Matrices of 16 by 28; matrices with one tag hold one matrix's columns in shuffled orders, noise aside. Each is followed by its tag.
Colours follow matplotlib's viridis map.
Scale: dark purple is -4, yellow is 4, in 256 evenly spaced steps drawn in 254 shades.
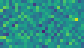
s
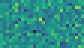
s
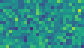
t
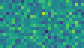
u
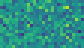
s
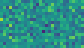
s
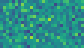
s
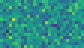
s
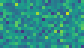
u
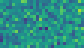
t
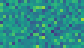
s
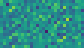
s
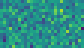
t
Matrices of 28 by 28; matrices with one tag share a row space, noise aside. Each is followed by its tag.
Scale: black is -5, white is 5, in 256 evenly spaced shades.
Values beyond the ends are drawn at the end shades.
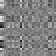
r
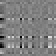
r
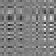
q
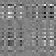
q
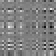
q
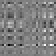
q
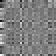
r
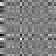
r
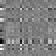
r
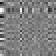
r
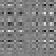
q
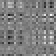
q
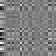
r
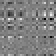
q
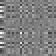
r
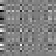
r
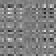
q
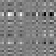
q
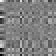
r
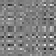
q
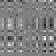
q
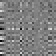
r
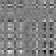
q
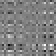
q
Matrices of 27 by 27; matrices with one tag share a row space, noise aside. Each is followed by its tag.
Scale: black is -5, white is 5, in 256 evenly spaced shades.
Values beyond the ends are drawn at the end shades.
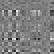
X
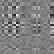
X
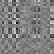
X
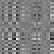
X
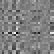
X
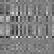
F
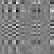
X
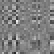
X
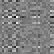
X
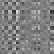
X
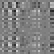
X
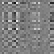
X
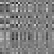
F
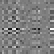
X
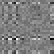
X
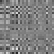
F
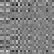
F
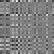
F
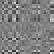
X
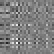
F
